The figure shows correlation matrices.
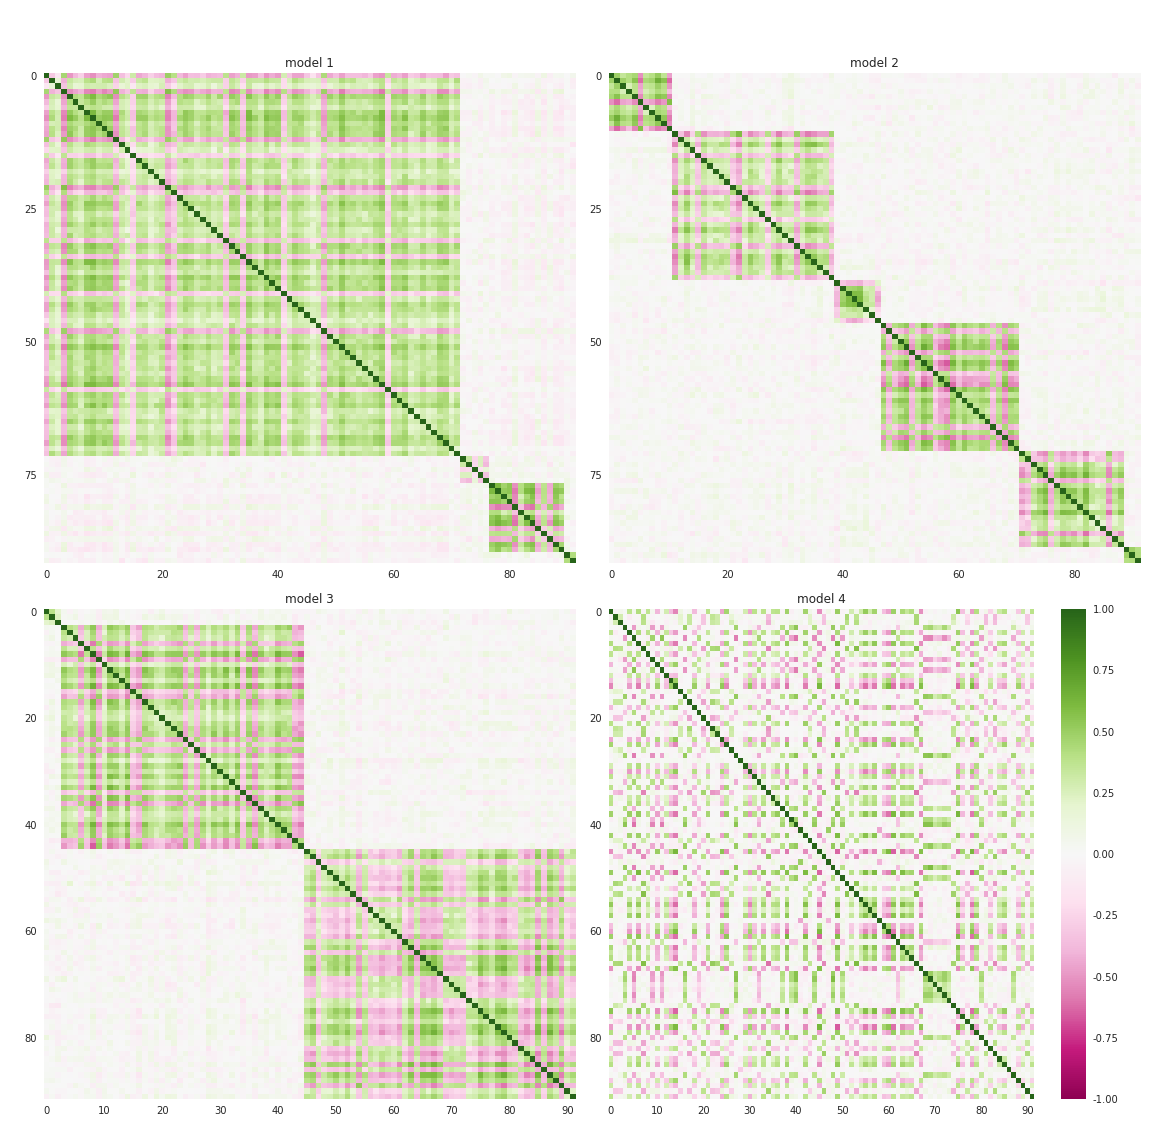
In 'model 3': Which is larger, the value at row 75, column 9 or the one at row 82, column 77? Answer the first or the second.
the first
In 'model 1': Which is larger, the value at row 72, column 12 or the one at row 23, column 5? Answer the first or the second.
the second
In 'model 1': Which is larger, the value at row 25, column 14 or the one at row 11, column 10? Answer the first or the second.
the second
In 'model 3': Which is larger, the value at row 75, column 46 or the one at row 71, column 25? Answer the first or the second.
the first
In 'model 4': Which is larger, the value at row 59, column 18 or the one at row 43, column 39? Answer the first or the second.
the first
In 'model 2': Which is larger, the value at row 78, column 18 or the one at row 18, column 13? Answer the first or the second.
the second
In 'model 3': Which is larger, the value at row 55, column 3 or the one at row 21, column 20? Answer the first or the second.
the second
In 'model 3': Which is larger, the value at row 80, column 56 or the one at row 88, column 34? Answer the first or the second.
the second
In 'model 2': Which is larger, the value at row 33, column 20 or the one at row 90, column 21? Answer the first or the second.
the first
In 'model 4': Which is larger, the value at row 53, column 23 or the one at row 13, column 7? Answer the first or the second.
the first
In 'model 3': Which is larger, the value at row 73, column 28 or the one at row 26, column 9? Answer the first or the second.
the second
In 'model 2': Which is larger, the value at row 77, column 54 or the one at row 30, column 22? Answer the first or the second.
the first
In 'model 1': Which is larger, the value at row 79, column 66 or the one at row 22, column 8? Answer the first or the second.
the first
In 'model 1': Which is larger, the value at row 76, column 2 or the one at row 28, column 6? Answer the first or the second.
the second
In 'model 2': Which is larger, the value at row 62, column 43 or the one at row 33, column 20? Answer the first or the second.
the second
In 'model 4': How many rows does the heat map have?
92
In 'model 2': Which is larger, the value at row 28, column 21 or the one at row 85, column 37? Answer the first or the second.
the second
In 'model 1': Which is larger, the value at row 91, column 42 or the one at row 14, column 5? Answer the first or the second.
the second
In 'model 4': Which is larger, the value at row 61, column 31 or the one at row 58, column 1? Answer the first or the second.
the first
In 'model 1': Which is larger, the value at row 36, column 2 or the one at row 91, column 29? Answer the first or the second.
the first
